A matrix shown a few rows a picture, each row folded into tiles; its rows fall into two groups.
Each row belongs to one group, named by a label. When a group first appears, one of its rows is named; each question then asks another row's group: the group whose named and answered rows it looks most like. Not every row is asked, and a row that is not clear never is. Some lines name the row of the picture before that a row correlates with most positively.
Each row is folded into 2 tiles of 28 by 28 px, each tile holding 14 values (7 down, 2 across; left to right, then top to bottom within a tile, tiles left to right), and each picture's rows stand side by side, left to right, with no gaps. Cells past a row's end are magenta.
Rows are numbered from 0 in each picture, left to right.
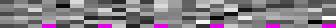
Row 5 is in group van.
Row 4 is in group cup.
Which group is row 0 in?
van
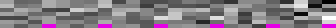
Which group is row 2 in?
van
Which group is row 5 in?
van
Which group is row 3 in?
van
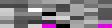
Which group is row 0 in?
van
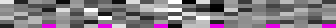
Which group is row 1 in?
van
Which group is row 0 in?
cup
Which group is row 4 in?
cup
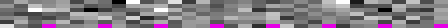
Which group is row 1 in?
cup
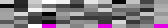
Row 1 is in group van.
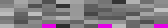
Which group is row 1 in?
cup
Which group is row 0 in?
van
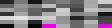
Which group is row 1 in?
van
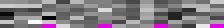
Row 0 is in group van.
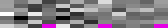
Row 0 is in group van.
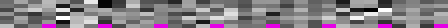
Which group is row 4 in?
van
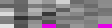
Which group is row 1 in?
cup
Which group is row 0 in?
van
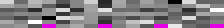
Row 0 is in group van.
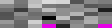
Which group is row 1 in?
cup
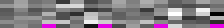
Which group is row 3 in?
van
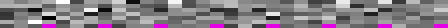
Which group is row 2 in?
cup
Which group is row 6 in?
cup
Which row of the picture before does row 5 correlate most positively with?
0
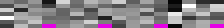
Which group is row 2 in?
cup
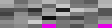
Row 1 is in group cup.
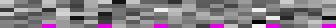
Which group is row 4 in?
van
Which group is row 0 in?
cup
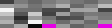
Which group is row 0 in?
van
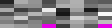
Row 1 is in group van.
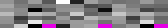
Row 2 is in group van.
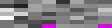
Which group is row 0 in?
van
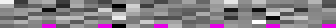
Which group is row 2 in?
cup
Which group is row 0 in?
cup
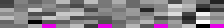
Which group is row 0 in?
van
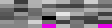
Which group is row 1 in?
van
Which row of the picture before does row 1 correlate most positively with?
1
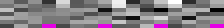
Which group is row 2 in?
cup
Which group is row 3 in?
cup
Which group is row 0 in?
cup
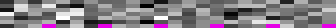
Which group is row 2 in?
van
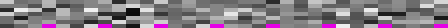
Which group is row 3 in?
van
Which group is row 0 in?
cup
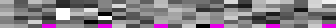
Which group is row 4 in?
van
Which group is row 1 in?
van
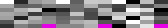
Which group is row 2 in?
cup
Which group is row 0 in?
cup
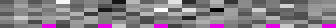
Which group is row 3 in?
cup
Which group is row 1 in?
cup
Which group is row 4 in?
van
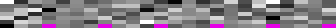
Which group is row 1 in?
van
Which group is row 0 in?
cup
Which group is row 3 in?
van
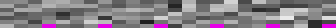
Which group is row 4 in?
cup
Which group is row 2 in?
van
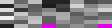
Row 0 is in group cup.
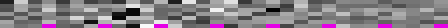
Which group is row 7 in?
van
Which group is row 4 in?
cup
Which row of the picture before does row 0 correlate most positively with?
1
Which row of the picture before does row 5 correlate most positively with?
1
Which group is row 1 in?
van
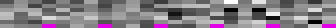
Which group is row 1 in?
cup
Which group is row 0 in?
van
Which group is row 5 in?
van
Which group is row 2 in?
van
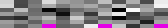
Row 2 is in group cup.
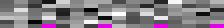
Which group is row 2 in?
van
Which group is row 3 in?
cup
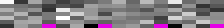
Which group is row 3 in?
cup
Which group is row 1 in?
van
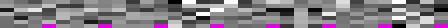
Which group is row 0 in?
cup
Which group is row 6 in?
cup
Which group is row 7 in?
cup
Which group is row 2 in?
cup
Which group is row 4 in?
cup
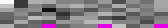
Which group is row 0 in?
cup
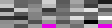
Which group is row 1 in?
van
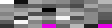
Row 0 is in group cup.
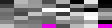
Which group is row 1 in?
cup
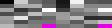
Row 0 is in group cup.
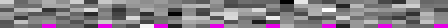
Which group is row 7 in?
van
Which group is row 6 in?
cup
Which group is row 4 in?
van
